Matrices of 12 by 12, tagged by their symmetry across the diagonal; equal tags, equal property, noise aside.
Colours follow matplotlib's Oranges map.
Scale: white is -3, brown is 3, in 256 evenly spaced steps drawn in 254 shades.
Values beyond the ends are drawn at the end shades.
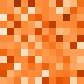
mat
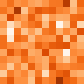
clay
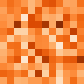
mat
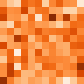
mat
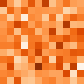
clay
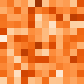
mat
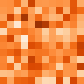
mat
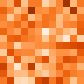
clay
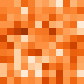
clay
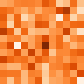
clay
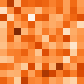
mat
